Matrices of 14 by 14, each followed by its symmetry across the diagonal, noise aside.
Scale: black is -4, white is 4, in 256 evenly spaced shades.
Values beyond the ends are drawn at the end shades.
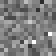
neither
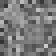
symmetric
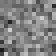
neither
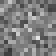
symmetric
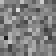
neither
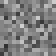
antisymmetric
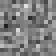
antisymmetric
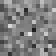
antisymmetric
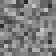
neither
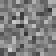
antisymmetric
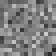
symmetric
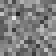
antisymmetric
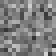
antisymmetric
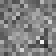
symmetric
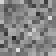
symmetric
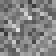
symmetric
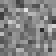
neither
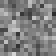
antisymmetric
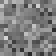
symmetric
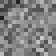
symmetric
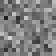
neither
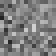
neither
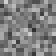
antisymmetric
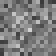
symmetric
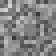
symmetric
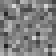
antisymmetric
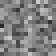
neither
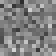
neither
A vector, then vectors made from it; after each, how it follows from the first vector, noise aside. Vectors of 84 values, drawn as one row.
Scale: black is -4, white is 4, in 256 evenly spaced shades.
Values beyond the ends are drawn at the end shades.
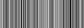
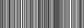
negated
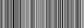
reversed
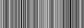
copied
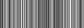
negated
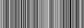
copied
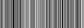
reversed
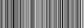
reversed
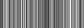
negated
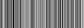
reversed
